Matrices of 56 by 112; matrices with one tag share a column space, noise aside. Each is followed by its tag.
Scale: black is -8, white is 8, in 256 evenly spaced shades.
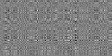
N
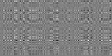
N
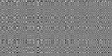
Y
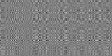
N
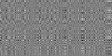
N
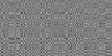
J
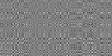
J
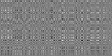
N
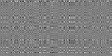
Y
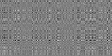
N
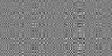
J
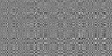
J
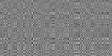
J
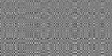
J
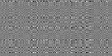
Y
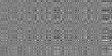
N
